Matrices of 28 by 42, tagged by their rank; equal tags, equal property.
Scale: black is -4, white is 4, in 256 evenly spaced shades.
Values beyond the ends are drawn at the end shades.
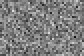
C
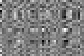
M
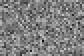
C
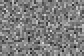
C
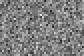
C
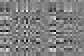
M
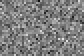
C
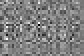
M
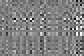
M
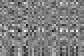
M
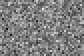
C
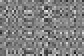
M
